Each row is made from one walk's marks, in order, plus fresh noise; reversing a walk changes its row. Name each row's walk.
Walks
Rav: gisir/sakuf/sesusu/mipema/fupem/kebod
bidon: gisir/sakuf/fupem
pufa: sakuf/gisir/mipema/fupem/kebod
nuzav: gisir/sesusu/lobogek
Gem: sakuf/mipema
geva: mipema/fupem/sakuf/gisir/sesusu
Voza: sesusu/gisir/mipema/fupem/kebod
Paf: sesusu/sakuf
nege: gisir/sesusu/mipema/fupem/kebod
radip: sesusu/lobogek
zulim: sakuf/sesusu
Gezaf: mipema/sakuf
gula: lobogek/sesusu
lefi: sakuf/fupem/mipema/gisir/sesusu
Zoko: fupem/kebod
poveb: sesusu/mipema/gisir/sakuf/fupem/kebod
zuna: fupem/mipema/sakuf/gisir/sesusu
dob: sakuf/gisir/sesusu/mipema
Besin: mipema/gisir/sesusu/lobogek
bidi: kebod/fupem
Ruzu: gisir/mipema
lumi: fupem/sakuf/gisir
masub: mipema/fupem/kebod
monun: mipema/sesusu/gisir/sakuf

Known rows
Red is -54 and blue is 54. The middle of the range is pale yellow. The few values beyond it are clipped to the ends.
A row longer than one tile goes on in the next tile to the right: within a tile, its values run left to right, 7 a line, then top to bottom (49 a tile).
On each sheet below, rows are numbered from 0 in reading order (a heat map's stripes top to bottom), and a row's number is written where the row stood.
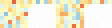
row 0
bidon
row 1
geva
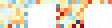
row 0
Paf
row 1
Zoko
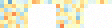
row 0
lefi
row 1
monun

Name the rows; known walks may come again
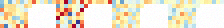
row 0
lumi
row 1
bidi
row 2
lefi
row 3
dob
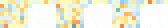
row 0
monun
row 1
Voza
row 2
zulim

